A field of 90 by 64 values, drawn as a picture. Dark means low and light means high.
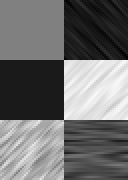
The table splits into 3 rows of 2 panels. Panel 1,1: middling, flat. Panel 1,2: very low, slanting down to the right, faint in contrast. Panel 2,1: very low, flat. Panel 2,2: very high, slanting up to the right, faint in contrast. Panel 3,1: high, slanting up to the right. Panel 3,2: low, streaked across.
